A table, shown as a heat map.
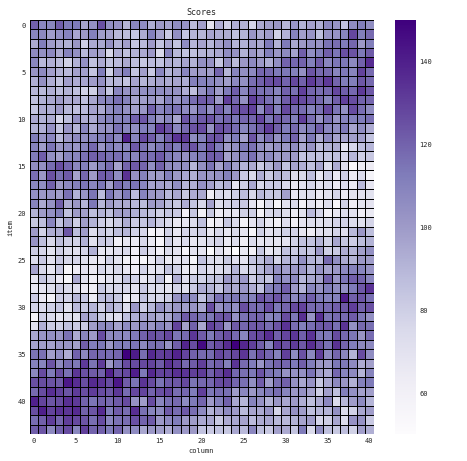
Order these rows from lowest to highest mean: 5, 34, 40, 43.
43, 5, 40, 34
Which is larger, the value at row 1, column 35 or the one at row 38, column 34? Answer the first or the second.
the first
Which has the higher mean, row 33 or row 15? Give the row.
33
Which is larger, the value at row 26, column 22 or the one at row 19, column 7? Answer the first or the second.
the second
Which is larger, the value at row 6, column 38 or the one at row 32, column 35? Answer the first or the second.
the second
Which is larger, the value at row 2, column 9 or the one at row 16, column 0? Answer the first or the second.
the second
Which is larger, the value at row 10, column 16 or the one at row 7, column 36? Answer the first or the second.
the second
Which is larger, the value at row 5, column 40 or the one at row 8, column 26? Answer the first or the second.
the second
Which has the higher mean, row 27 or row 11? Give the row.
11
